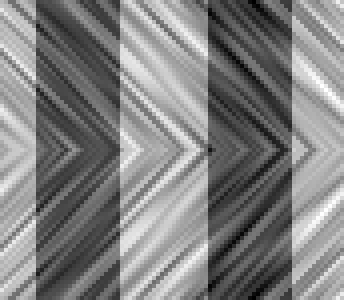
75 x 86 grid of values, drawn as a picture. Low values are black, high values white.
Upright stripes repeat 2 times across the table. The top and bottom halves mirror each other. There is no overall slope.
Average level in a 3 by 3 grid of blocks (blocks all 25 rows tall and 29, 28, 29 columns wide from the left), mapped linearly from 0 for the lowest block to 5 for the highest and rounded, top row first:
0 5 1 / 0 5 1 / 0 5 1
